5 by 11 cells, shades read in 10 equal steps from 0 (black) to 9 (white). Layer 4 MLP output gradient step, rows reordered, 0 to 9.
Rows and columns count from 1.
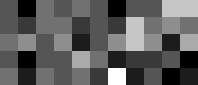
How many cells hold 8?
0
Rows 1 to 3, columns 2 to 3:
0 4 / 2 4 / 5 3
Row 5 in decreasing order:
9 4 4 4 3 3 2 1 1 1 0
